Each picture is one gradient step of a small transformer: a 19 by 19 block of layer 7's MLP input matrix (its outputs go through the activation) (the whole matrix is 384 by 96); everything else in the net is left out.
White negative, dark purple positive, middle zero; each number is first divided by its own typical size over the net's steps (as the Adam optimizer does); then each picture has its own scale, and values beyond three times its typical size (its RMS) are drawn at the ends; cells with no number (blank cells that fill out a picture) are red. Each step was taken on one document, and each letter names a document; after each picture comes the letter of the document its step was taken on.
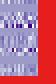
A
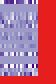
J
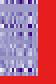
A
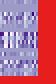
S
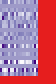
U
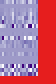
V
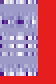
J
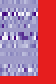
U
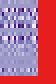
U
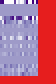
J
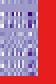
A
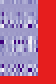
A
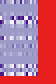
J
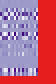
U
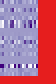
V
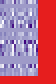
V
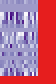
S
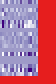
A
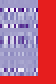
U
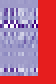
U
